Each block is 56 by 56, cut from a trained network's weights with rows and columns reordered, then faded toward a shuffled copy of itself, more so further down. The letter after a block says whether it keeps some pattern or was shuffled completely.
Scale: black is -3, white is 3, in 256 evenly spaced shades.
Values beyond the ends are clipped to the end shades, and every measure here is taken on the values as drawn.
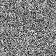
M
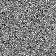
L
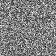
L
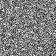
L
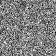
L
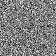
L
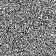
L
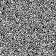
L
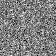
L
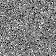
L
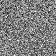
L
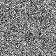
L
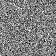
L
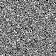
L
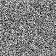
L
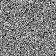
L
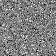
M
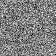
L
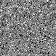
M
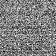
M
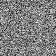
L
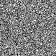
L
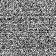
M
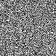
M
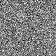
L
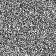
L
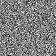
L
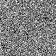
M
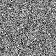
L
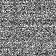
M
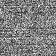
M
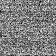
M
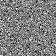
L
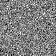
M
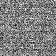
M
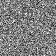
L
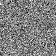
L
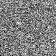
L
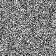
L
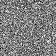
L
